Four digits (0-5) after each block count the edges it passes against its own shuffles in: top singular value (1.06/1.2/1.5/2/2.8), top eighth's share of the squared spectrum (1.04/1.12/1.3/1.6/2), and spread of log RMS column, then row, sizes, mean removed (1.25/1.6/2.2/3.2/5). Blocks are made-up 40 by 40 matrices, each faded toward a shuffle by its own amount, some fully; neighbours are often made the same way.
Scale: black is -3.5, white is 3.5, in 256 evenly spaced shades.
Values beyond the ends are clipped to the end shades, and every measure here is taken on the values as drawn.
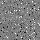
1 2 0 0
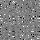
3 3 2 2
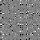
4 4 2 2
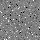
0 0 0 0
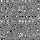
3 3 1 1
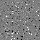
3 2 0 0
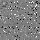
2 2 0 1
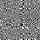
4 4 2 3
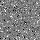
0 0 0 0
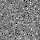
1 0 0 0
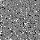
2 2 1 1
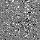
1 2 2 1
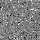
0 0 0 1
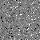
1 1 0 0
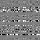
4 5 1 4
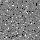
0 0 0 0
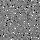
1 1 0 1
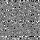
3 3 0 2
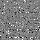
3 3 0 1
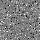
0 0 0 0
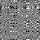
4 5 3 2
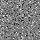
2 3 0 0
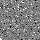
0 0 0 0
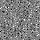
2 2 1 0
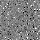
2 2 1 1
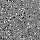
1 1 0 0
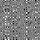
4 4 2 2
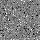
1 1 0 0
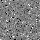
0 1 0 0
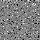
2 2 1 1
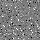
0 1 0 0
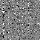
2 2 2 1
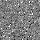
1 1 0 0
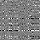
4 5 2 2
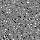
2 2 0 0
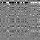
4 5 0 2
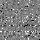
3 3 1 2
